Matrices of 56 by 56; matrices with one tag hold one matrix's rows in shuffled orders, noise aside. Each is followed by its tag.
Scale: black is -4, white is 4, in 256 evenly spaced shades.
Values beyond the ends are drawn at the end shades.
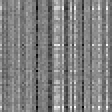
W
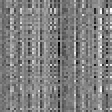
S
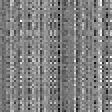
S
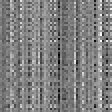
S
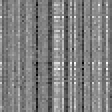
W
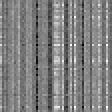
W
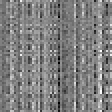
S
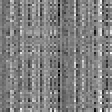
S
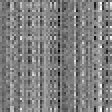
S
